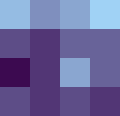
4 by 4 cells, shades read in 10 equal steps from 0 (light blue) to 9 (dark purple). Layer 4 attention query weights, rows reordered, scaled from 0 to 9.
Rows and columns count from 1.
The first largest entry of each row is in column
2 2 1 2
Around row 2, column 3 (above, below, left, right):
2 2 7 5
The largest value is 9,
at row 3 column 1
